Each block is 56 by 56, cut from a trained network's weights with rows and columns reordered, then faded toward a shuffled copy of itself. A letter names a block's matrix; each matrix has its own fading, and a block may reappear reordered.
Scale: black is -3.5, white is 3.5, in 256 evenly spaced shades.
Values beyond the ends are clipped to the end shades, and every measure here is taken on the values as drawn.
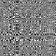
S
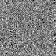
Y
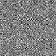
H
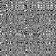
S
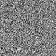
Y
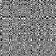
S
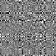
S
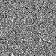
Y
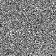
Y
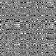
S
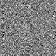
Y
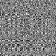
H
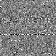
H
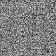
Y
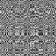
S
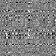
S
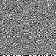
H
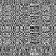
S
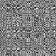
S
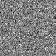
Y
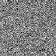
Y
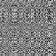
S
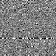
H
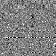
H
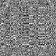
H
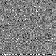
H
